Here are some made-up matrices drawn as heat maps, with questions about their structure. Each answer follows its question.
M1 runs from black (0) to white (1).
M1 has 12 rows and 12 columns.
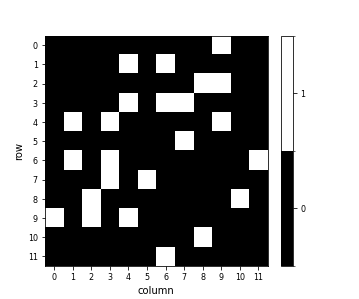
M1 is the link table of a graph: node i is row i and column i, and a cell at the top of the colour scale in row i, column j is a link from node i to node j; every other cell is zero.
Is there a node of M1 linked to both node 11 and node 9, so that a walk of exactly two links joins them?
no
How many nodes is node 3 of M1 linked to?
3
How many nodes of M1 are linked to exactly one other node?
4
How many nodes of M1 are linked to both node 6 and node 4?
2
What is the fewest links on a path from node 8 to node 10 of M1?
1
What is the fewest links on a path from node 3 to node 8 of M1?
4
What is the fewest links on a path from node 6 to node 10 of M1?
6
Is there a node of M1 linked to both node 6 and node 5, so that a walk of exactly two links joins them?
no
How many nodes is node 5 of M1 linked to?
1
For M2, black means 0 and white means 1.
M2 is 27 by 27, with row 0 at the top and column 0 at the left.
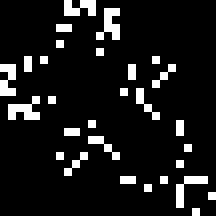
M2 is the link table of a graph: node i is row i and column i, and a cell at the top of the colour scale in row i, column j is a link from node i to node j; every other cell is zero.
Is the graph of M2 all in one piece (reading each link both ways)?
yes
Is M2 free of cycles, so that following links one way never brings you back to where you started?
no
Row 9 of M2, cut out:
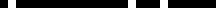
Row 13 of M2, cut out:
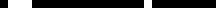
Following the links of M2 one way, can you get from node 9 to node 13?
yes
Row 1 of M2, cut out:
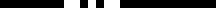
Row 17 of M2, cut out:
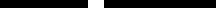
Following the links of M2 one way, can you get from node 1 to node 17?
yes
